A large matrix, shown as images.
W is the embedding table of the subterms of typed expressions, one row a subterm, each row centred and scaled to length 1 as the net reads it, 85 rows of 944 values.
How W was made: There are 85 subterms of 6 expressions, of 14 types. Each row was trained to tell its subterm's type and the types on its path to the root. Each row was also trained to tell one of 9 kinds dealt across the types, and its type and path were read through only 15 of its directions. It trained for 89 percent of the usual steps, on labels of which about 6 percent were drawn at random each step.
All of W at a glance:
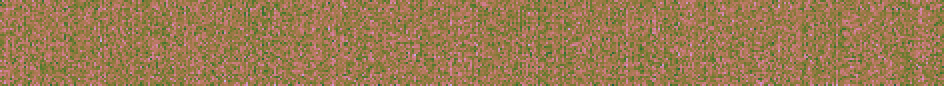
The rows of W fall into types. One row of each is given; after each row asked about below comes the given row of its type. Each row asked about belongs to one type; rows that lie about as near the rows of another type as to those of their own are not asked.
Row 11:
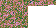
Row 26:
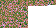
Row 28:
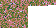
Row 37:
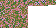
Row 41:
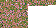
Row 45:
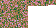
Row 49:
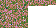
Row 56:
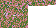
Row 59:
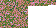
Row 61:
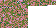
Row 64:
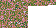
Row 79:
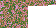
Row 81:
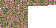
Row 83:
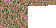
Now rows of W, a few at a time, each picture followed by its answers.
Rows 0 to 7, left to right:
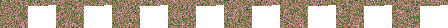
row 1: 28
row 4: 81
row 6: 59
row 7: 49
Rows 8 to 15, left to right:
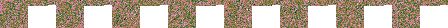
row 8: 83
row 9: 83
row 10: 83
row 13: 79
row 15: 59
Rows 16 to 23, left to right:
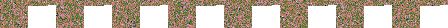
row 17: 45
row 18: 49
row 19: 61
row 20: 49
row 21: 59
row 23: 79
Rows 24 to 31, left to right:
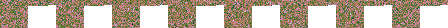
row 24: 45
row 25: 37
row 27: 49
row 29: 64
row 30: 61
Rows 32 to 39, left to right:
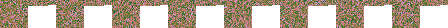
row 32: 41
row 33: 45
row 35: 41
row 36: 83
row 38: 37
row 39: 64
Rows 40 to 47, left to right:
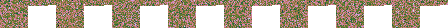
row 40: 59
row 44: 37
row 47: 26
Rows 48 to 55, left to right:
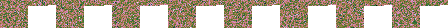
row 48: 81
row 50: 79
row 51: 64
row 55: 61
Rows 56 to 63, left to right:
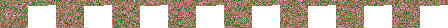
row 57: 81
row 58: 37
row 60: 83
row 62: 45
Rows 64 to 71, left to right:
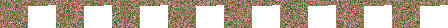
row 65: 61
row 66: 28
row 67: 49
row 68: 41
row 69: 49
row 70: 64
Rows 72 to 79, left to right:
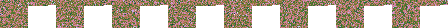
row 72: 59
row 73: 61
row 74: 45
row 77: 81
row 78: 37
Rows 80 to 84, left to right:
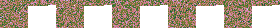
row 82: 45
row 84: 41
